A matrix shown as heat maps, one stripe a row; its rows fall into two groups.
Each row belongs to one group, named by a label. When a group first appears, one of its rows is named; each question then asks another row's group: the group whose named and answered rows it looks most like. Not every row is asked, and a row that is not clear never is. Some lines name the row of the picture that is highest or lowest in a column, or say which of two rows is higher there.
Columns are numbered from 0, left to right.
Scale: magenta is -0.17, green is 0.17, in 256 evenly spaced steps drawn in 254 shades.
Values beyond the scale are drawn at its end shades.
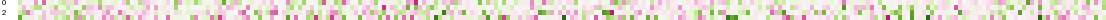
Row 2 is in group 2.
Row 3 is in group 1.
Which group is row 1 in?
1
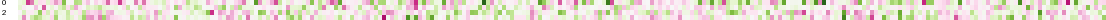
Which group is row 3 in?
1
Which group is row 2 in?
1
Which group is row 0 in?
2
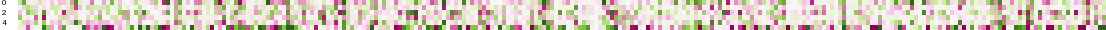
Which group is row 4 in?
2
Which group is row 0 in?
2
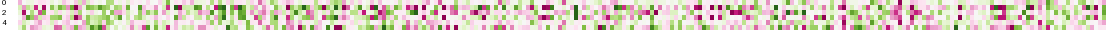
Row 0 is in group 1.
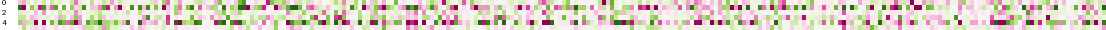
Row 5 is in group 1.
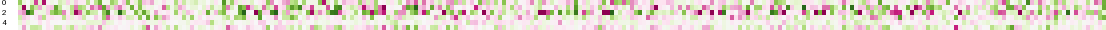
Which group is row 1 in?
1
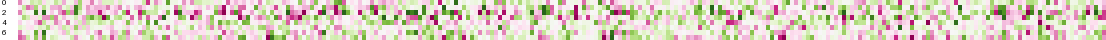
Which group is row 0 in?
1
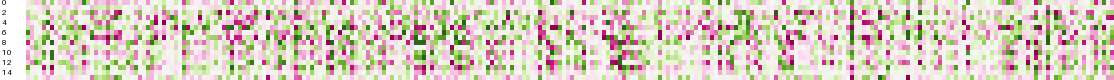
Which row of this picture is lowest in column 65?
6
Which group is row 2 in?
1
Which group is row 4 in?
1
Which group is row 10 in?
2
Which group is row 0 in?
2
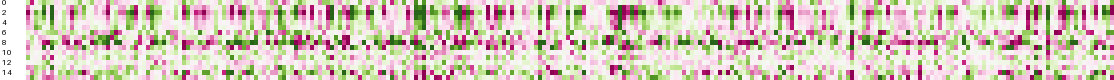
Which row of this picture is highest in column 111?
8
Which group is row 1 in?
2
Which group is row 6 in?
1
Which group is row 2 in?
2
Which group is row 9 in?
2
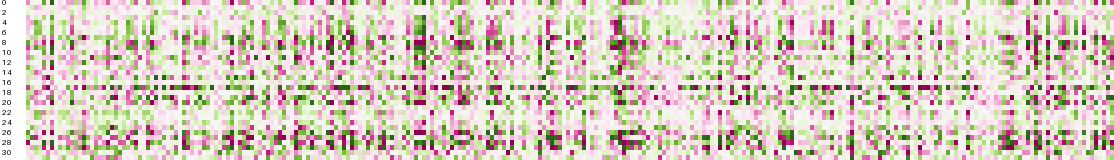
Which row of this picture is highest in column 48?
30
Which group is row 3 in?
2
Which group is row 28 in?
2
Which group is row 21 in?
1
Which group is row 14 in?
2
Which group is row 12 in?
2
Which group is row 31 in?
1
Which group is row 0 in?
2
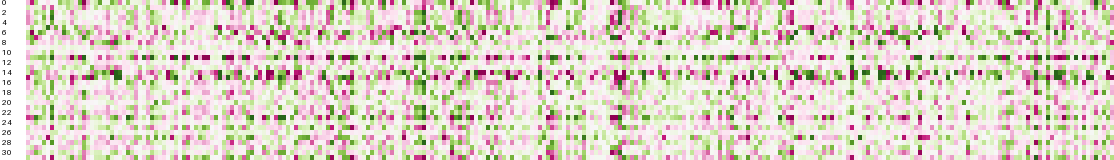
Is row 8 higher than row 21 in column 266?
Yes
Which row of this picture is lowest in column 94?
27
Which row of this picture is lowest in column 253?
0
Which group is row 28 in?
2
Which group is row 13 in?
1
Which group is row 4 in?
2
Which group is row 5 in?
1
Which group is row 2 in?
2
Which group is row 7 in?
2
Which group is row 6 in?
1
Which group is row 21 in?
2
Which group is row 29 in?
2
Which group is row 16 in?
2
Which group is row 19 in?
1
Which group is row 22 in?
2
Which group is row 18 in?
2
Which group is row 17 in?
2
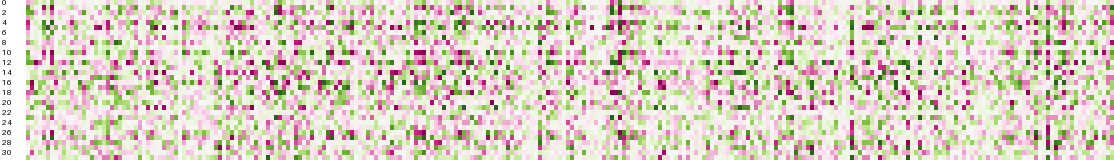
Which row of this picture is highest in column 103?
5
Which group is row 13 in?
1
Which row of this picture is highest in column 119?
5
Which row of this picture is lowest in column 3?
12
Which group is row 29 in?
1
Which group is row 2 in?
2
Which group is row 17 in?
1
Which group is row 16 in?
1
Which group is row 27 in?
2
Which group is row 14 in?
1
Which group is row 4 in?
2
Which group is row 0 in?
2
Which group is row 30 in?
1
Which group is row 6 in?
2
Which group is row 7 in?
1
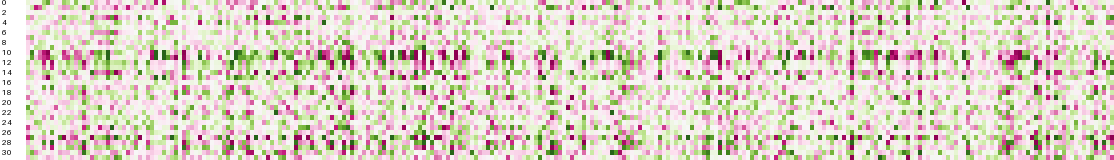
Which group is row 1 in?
2
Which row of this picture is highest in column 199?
1
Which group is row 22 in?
2
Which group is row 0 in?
1
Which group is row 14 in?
1
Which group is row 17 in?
2
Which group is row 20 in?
2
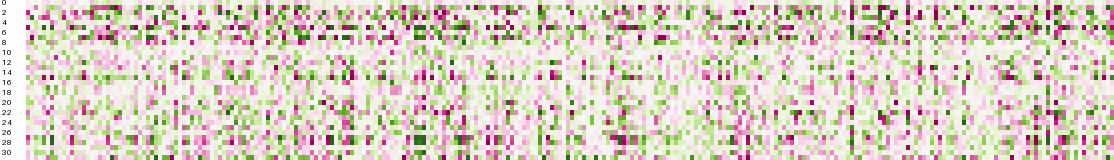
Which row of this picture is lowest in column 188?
7
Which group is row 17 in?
1
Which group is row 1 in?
1
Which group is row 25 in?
2
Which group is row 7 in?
1
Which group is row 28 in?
2
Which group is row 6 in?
1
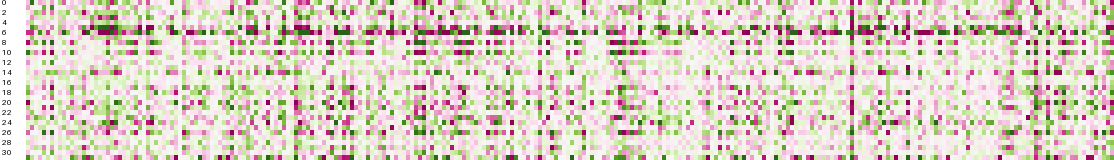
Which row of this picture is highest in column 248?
6
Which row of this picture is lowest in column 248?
5
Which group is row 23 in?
2
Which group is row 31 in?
1
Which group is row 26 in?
2
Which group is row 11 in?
1
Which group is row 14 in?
1
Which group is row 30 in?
2
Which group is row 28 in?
1
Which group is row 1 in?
2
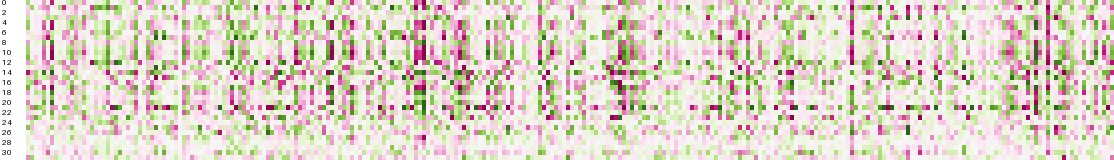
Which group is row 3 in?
1
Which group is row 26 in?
1
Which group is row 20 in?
2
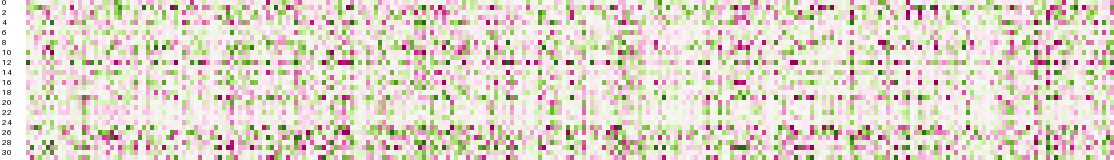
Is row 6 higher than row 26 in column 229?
Yes
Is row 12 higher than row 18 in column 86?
No
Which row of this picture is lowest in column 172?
31
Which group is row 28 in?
2
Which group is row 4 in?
2
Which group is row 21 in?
2
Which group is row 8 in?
1
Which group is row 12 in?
1
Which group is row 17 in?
2
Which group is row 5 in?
1
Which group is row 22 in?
2
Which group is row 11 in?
2
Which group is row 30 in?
2
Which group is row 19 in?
1
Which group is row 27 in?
1
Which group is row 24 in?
2
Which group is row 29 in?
1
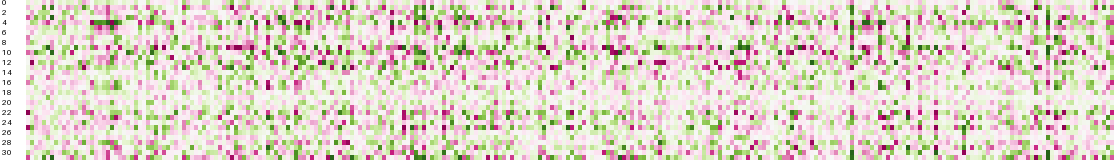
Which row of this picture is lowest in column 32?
9
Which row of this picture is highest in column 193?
9
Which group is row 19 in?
1
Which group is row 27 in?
1
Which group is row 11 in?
1
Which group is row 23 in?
1
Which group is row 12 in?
1
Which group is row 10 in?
2
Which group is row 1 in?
2
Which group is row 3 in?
2
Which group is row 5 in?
1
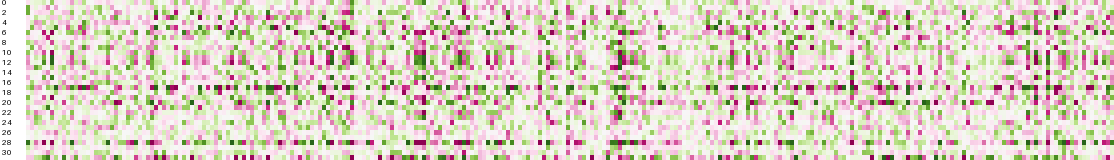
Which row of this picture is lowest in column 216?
20
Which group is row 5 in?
1
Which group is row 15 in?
2
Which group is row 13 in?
2
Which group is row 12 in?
2
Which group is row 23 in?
2
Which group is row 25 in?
1
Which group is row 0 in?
2
